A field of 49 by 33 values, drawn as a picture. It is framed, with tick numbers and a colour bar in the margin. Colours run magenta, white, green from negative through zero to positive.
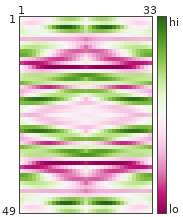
Average level on the scale: 50%. Mirror symmetry: left to right and top to bottom. Slope: none. Grain: streaks across.
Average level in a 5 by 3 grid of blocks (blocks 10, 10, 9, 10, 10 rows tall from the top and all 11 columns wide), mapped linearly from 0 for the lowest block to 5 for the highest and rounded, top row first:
4 2 4
0 3 0
5 1 5
0 3 0
4 2 4
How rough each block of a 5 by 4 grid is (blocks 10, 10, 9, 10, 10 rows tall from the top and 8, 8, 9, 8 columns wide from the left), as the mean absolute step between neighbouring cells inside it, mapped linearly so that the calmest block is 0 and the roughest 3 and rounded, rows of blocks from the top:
0 1 1 0 | 2 3 3 2 | 1 0 0 1 | 2 3 3 2 | 0 1 1 0
